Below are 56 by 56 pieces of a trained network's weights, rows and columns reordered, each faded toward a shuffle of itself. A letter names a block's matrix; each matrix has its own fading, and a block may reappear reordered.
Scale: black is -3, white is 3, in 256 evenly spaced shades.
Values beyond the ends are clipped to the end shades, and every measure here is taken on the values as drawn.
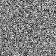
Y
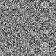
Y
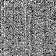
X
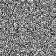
Y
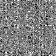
X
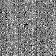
X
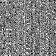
X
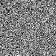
Y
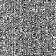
X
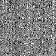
X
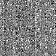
X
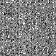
X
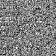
Y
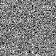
Y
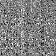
X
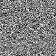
Y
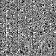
X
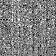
X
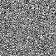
Y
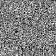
Y
